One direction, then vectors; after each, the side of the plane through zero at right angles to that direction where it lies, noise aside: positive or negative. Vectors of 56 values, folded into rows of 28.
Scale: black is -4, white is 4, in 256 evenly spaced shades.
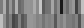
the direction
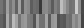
negative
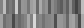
positive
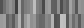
positive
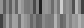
negative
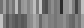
positive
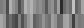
positive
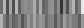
positive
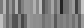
positive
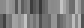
negative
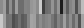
positive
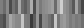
negative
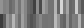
negative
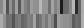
positive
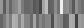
negative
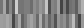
positive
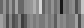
positive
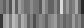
negative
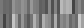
negative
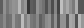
negative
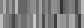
positive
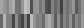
positive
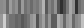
positive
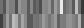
negative
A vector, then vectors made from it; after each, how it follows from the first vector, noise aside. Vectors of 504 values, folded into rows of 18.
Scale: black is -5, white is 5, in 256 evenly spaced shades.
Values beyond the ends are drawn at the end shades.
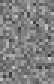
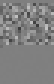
partly zeroed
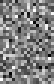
scaled up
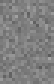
shrunk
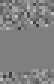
partly zeroed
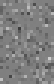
partly zeroed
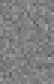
shrunk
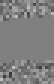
partly zeroed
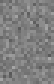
shrunk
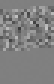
partly zeroed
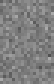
shrunk
